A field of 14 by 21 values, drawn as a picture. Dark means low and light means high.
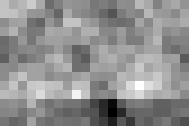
The bottom middle is the roughest part. The ninth with the lowest average is the bottom middle. A horizontal seam about 80% of the way down splits the table, and the top part is higher.
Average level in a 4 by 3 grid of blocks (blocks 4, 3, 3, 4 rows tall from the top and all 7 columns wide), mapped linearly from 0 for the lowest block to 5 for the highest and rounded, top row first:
333
233
435
301
